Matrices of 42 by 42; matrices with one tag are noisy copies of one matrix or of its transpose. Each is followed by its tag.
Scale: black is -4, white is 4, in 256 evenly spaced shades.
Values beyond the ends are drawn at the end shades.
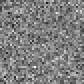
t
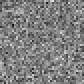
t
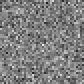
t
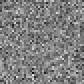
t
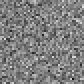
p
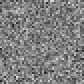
t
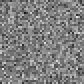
t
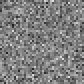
t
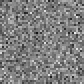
t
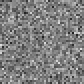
t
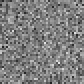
t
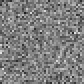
t
